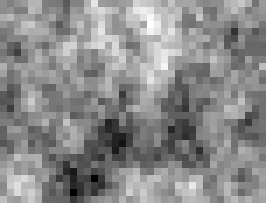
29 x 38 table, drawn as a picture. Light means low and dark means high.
The field is mottled with small blotches. Neither half mirrors the other. The ninth with the lowest average is the top middle.
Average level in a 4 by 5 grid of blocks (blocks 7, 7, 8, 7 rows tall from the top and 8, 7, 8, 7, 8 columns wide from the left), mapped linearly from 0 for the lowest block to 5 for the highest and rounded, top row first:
21012 | 22122 | 33442 | 15222
